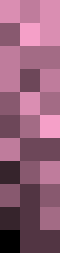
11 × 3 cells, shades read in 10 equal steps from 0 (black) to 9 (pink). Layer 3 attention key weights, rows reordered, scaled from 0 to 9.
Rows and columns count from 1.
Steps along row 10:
up up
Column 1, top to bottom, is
8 5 7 7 5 4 7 2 5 2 0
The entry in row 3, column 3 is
6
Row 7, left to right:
7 4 4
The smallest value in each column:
0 3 3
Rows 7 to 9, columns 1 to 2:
7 4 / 2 5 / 5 3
